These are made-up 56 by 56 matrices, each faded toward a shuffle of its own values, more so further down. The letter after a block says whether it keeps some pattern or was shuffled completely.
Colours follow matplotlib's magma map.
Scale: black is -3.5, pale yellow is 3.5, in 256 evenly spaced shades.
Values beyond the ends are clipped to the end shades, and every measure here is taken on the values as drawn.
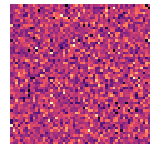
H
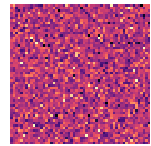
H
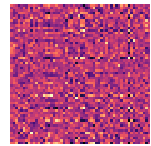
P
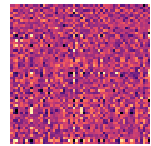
P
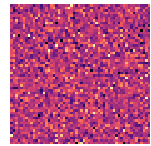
H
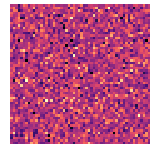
H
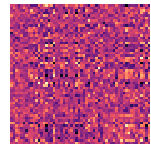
P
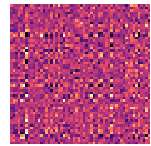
P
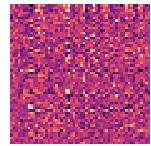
P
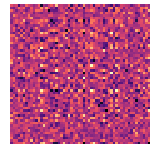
P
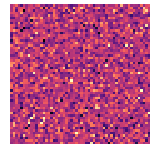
H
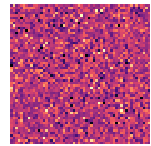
H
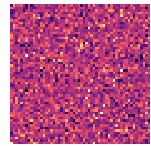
H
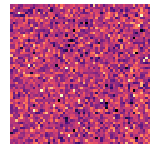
H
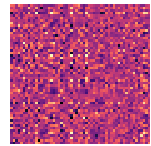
P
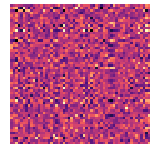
P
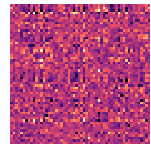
P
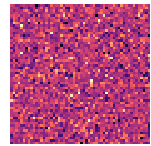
H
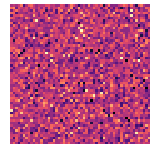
H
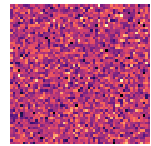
H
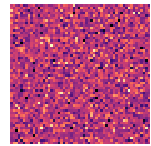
H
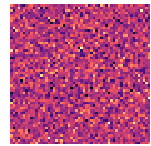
H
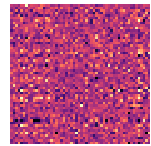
P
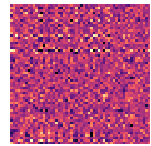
P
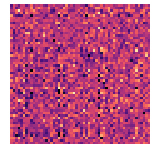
P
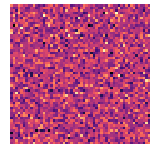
H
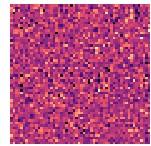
H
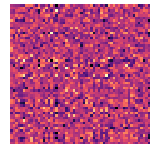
P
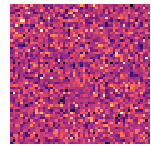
H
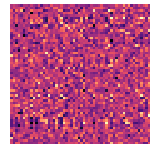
P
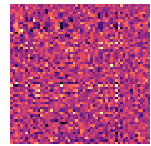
P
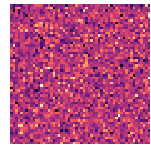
H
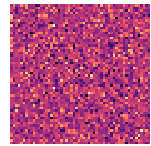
H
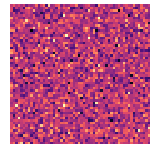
H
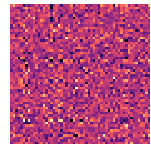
P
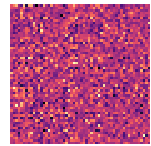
P
